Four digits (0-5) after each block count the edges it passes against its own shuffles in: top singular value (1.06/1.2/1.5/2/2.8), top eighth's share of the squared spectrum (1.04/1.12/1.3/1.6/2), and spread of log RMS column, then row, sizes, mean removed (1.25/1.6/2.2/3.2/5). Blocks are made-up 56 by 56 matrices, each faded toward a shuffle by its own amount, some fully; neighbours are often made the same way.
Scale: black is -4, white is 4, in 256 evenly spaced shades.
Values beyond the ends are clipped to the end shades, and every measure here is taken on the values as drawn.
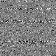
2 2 0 3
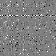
4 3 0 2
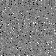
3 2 0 0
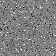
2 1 0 0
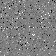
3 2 0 1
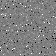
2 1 0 0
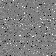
2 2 0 1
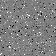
1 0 0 0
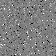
0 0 0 0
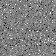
3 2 1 1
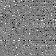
4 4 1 2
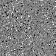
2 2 1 0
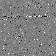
3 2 0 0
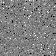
2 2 0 1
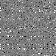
3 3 1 2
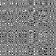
4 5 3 3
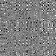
4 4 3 2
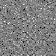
3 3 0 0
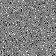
2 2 0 0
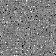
3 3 1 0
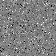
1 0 0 0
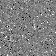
1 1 0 0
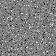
0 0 0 0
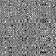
4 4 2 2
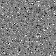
2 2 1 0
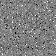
1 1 0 0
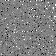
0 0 0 0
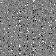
3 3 2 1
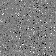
2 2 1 0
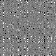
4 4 2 2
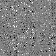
2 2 2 0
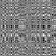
5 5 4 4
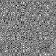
4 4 2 2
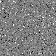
0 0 0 0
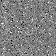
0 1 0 0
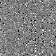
3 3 2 0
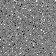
0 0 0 0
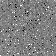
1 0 0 0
